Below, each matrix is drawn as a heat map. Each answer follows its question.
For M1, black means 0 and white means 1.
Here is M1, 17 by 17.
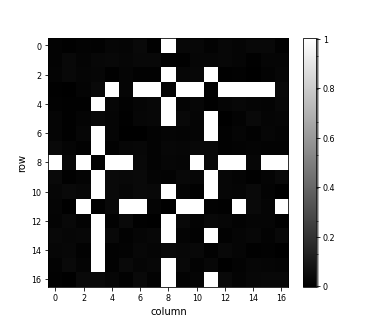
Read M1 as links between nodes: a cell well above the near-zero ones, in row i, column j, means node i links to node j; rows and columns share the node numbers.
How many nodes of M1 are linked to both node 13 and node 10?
3
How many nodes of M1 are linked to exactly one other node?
3
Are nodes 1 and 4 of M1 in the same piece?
no
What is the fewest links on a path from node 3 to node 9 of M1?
1
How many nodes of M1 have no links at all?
1
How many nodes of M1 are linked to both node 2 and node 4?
1
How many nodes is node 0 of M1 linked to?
1
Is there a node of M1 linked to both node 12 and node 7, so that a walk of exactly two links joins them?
yes
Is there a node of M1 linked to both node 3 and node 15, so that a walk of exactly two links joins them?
no
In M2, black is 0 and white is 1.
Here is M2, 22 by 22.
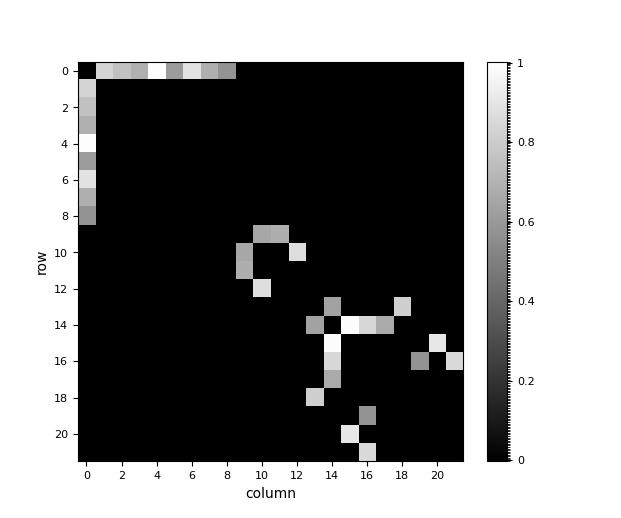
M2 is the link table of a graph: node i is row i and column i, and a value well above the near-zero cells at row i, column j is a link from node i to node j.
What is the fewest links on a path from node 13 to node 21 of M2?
3
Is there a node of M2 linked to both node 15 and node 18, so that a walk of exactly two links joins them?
no
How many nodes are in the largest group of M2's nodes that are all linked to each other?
2
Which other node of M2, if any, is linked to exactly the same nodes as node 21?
node 19
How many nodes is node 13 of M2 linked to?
2
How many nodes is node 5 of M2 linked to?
1
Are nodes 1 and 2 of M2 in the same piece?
yes
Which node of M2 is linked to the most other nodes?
node 0
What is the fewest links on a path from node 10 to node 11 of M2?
2
